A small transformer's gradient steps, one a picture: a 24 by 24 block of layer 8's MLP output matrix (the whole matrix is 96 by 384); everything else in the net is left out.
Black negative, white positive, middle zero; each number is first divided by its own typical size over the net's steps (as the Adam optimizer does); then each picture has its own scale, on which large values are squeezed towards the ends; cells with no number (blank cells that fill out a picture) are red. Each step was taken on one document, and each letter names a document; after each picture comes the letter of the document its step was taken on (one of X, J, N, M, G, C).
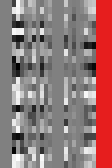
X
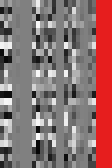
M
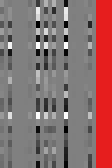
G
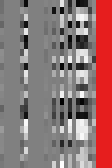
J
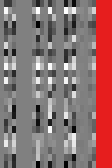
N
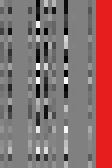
G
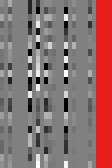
G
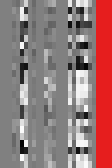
J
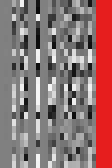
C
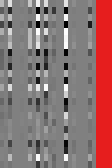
G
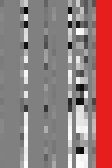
J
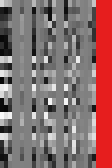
M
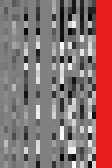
C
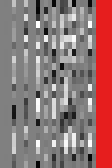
C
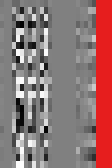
X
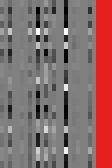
G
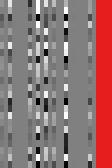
G
